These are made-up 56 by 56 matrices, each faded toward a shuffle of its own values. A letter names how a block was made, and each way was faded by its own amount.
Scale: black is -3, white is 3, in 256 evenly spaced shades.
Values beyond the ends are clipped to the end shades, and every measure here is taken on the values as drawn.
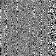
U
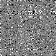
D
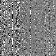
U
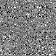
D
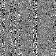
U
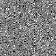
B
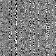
U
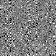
B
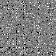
D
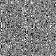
B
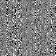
U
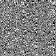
B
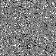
D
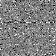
D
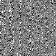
U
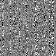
U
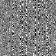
U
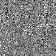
D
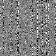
U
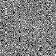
B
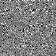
D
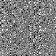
B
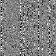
U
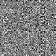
B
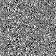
B
